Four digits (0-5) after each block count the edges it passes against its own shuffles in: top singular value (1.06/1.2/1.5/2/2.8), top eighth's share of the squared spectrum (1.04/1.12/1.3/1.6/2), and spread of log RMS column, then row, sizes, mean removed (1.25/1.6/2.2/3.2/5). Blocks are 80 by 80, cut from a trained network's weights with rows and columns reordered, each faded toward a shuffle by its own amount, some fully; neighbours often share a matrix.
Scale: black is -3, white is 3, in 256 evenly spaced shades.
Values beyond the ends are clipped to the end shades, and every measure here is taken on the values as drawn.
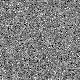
0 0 0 0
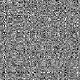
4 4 3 2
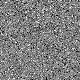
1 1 0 0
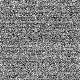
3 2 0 0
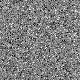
2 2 0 0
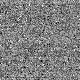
1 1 0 0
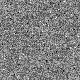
0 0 0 0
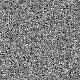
0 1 0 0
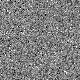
0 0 0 0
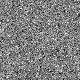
0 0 0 0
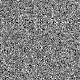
2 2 0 2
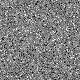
0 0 0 0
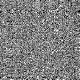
3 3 1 2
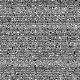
3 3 2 1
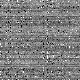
4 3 2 1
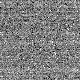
2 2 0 0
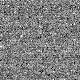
1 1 0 0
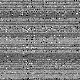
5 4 2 2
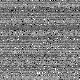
4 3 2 2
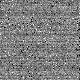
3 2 1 0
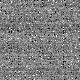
2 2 1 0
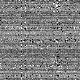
4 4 2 2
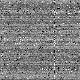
4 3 2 1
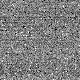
2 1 0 0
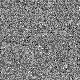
0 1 0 0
